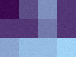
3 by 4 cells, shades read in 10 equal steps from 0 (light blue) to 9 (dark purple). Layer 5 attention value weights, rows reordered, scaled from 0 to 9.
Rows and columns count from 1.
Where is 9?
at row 1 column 1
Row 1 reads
9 6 3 7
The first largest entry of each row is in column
1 1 1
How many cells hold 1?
2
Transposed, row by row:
9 7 2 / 6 7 1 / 3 4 1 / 7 7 0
